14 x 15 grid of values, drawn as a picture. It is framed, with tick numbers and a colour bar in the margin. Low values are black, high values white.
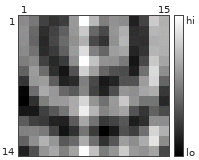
Rings: centred on the top middle. Ninth with the highest average: top middle. Calmest part: top left.
